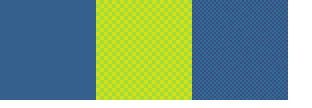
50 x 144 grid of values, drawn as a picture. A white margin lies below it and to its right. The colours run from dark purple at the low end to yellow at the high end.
It is made of 1 by 3 panels. Panel 1,1: low, flat. Panel 1,2: very high, checkered, faint in contrast. Panel 1,3: low, checkered.
